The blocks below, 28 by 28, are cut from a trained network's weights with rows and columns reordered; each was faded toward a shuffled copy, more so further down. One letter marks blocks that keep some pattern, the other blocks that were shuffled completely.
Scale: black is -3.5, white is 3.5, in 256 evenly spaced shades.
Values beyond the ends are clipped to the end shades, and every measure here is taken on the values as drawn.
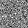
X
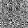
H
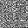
H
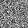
X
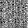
H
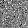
X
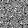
X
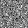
X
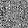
H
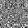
H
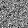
X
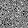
X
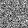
X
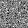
X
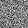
X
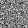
X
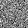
X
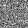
X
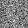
X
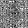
H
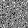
X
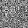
H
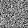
X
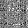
H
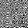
H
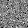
X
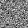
H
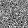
X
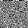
H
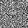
H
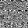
H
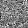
X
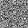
H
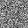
H
